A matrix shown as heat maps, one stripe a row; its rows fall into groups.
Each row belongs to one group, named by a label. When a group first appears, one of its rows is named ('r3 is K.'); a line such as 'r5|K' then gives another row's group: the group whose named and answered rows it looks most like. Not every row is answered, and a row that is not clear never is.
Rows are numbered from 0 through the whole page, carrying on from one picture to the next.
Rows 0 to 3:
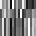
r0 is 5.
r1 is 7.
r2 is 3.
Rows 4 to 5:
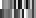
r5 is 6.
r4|5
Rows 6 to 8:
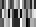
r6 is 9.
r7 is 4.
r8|7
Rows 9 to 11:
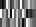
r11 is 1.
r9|9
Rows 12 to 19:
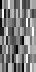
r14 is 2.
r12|7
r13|1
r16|3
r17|4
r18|2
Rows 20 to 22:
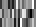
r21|5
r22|7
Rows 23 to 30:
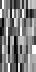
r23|3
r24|5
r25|9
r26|9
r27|4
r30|3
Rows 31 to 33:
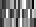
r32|9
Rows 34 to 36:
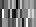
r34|6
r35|4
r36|2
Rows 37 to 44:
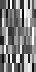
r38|6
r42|7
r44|6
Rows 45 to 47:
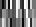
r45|2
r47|3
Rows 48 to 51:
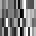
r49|3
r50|9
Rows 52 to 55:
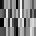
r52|6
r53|9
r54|4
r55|4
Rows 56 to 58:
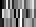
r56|4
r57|7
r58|6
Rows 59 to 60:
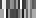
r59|1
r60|3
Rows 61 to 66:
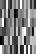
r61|9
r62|4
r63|1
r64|5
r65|4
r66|3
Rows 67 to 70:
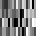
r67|5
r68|3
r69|4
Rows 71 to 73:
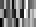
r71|2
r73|6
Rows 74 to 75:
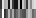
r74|4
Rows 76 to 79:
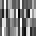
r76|7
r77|7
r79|1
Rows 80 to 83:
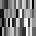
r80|5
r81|6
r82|2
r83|1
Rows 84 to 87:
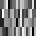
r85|1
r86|6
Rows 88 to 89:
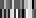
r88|6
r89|1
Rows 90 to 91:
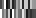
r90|2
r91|5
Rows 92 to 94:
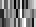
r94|5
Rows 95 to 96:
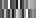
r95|3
